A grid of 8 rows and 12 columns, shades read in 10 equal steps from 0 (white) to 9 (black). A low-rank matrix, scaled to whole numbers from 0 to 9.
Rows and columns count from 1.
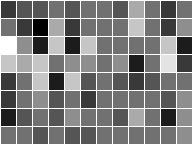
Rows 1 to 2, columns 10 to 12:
5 7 5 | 5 7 4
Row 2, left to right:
5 7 9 3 7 5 5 5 2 5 7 4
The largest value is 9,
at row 2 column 3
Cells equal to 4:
10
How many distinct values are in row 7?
5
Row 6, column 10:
5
